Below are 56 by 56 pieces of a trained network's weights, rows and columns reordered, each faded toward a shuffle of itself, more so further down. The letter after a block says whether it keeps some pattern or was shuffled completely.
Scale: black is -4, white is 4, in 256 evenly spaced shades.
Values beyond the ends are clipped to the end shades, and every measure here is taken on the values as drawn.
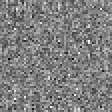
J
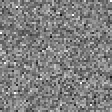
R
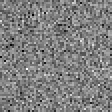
R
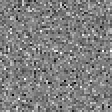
R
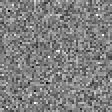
R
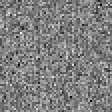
J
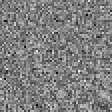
J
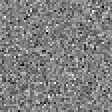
R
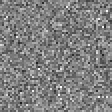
R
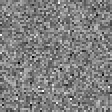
R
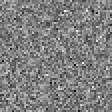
R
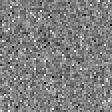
R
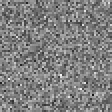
R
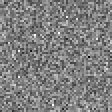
R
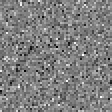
R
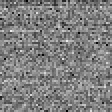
J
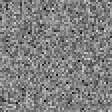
R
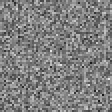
R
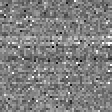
J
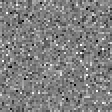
R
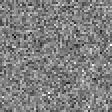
R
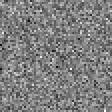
R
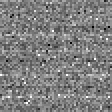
J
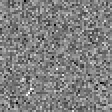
R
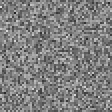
R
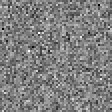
R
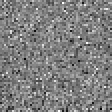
J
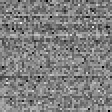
J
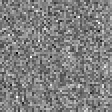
J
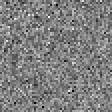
R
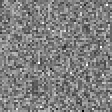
J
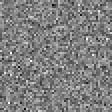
R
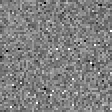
R
